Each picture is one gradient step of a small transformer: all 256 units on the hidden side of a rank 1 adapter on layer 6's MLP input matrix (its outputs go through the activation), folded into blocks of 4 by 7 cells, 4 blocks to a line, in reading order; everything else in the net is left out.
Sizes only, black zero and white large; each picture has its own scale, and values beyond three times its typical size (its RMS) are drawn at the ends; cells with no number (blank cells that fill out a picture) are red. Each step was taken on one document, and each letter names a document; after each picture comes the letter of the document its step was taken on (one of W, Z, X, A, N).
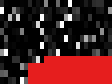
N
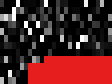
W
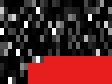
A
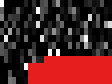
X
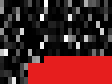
N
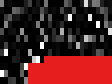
N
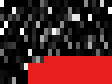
X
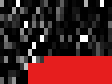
W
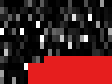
A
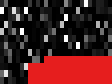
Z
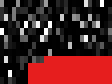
W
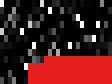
X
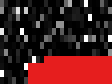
Z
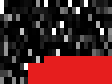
N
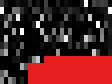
N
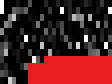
Z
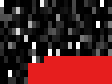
X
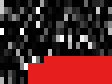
A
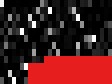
X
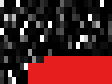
W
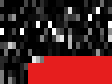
A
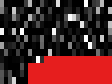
A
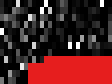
W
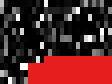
N
